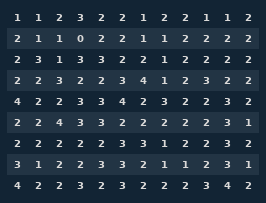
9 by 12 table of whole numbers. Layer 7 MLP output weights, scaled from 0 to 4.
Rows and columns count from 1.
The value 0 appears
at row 2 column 4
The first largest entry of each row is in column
4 1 2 7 1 3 6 1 1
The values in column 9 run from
1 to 2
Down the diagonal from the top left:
1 1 1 2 3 2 3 1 2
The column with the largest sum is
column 6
